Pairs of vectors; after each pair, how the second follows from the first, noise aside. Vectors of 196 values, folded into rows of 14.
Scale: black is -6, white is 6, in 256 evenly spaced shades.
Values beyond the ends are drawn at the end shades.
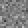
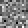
scaled up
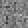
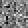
scaled up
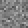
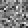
scaled up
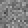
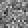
scaled up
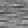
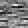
scaled up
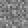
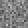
sign-scrambled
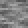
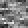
scaled up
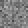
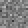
sign-scrambled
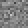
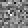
scaled up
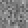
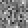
scaled up
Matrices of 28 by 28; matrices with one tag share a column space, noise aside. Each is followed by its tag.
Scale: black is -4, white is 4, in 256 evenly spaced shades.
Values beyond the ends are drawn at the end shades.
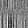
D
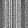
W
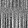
D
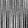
D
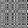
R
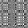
R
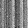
W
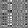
R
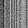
W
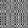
R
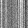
W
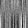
D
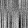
D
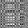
R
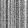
W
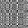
R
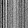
W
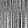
D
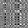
R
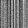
W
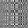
R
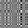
R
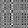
R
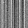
W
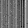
W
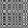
R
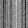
W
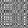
R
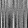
D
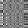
R
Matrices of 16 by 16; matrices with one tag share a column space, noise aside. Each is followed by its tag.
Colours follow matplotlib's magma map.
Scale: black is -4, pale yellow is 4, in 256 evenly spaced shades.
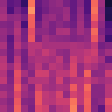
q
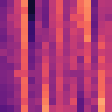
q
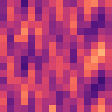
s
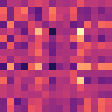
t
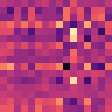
t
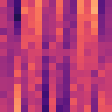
q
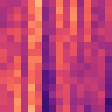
q
